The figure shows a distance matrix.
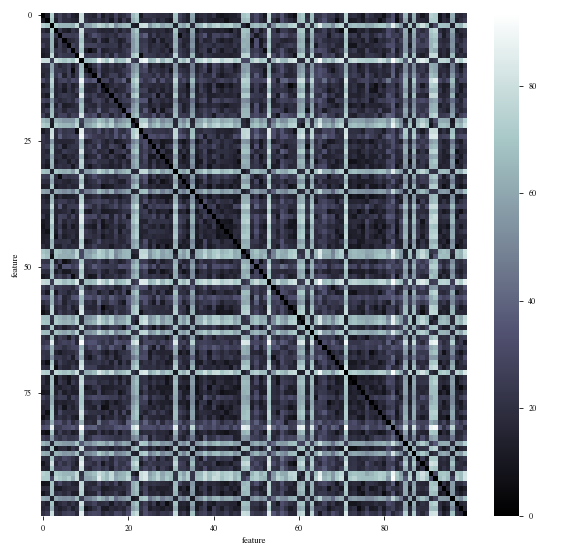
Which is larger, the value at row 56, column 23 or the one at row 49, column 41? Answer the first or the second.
the first
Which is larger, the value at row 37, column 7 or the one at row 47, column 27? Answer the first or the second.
the second
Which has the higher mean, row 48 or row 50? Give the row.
48
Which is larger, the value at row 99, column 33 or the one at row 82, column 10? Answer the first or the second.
the second
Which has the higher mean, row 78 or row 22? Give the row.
22
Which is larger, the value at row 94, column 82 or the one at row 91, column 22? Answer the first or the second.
the first
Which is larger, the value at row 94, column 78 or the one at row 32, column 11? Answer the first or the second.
the second
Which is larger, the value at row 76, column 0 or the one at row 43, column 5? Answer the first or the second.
the first
